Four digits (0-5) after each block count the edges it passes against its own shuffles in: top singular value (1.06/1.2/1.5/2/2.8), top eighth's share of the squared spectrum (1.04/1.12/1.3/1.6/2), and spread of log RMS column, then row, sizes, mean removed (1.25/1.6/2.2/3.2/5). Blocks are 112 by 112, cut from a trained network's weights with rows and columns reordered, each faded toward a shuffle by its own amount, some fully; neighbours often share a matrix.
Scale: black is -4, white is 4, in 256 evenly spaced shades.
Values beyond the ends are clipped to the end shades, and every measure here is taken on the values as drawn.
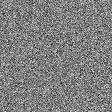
0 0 0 0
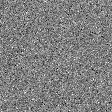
0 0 0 0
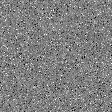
0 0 0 0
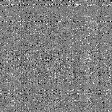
3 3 0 3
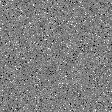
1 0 0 0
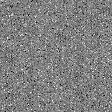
1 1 0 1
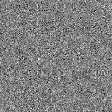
3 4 2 2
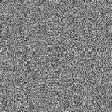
4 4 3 2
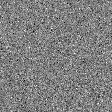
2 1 0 0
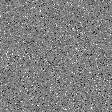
0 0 0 0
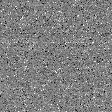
1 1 1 0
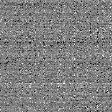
3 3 3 2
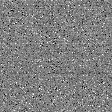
1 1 1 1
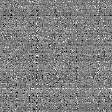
3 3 3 2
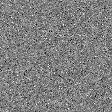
2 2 0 0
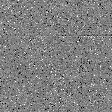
1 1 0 0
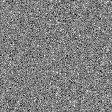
2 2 0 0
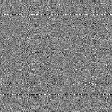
4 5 2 3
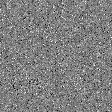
1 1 0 1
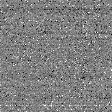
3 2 2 1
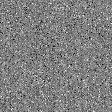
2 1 0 1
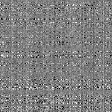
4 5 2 4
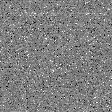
1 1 0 0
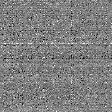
3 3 3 2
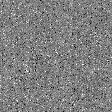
1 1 0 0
